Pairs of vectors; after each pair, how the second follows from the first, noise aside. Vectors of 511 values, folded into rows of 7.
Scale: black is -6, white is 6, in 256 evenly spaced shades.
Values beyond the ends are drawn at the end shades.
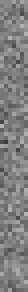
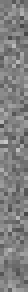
negated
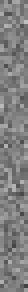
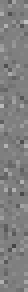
partly zeroed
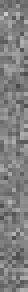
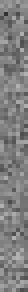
negated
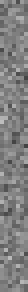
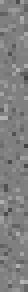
partly zeroed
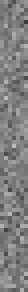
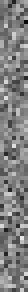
scaled up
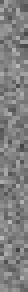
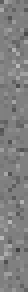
partly zeroed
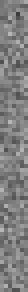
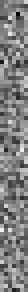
scaled up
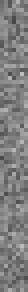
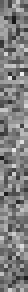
scaled up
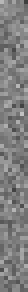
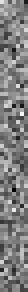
scaled up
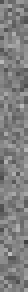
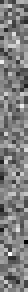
scaled up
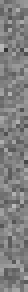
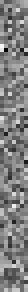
scaled up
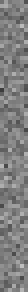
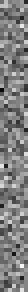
scaled up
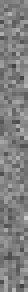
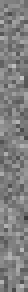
negated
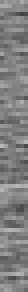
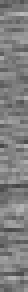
negated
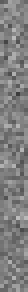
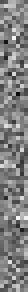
scaled up
